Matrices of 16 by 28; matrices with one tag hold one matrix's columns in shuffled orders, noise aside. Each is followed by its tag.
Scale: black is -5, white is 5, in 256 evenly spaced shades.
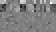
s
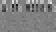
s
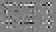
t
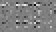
t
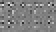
t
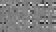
t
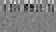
s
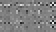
t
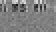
s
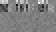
s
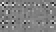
t
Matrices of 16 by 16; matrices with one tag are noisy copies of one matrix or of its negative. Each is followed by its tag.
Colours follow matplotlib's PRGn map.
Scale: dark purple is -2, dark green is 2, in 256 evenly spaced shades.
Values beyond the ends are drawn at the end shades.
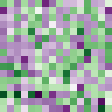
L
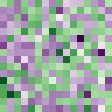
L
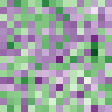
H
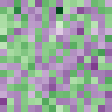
L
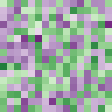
L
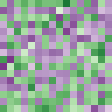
H
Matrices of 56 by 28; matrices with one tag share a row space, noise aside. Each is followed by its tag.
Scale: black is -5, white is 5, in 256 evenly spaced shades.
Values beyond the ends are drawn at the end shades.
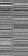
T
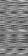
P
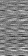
P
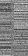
T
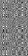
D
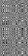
D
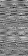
P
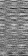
P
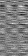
P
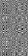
D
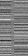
T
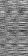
P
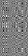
D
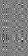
D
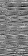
P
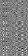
D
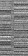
T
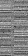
T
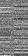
T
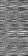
P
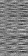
P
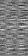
P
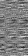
P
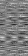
P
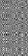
D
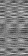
P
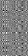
D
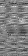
P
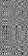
D
